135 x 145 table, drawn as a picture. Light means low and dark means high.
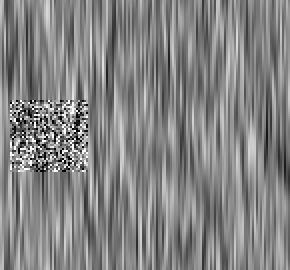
Grain: streaks running down. Odd patch: rougher, in the middle left. Average level on the scale: 50%. Roughest part: middle left.
